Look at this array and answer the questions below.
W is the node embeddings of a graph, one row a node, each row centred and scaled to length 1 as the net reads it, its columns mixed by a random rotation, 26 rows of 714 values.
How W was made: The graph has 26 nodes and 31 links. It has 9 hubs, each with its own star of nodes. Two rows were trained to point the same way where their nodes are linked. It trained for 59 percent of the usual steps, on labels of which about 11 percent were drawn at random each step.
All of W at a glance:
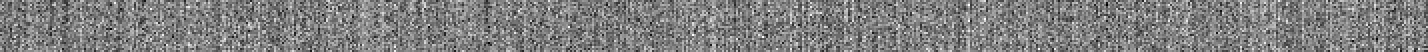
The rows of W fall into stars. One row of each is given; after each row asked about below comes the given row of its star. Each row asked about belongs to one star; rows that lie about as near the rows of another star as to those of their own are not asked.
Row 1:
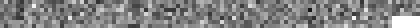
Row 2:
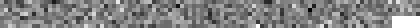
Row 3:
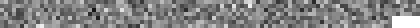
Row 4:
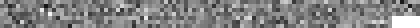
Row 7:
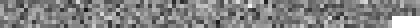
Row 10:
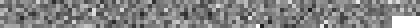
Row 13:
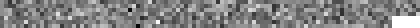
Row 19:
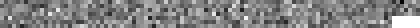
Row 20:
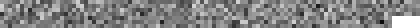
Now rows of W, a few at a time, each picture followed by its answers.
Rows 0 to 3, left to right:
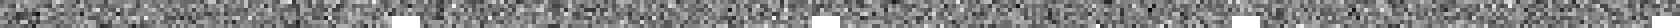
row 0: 4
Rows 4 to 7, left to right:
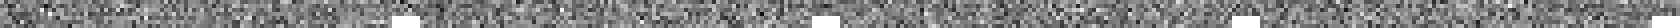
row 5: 1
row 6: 7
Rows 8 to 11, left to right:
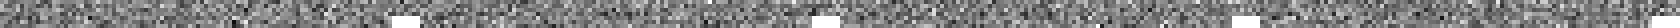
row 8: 20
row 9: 10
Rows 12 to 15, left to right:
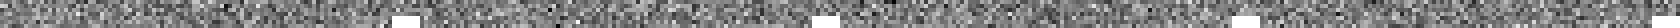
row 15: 13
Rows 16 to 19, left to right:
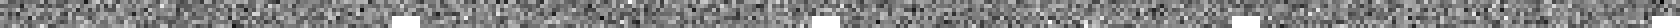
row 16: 20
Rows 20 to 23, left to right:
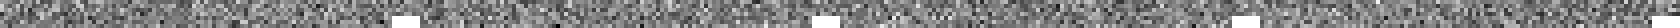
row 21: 13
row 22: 3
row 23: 2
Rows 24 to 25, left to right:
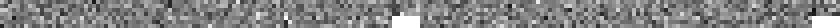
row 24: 10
